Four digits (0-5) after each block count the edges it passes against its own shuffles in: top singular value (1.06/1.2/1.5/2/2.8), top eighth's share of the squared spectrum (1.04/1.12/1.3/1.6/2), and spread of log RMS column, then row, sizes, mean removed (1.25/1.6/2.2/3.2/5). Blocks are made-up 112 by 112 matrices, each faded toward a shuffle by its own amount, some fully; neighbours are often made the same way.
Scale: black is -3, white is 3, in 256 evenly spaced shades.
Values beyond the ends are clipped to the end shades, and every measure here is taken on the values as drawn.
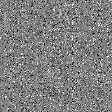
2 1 2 0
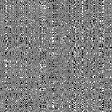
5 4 4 3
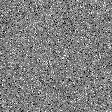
0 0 0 0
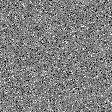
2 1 0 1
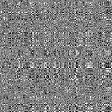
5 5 3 4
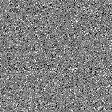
3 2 1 1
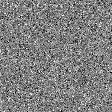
0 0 0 1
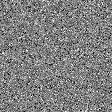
0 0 0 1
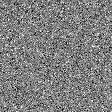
0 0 0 0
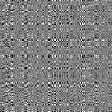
5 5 4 4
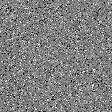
2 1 0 0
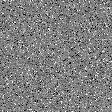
1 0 0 0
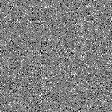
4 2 1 1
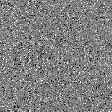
3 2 1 1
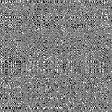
5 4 3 3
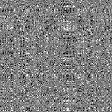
5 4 3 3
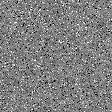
0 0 0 0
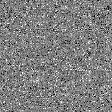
4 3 1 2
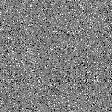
3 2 0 1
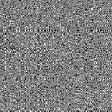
5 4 3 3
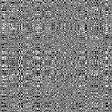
5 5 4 4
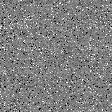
3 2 0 0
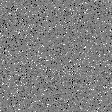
2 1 0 0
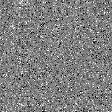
3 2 1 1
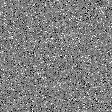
1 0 0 0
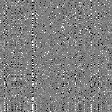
5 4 3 2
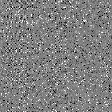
4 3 2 1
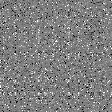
4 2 2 1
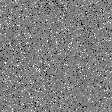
0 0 0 0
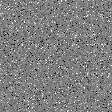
3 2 0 0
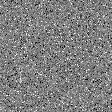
0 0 0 0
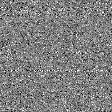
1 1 0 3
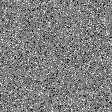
0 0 0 0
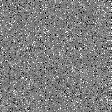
4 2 2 1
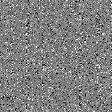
3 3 2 1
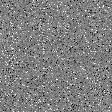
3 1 0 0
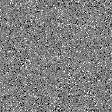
3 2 1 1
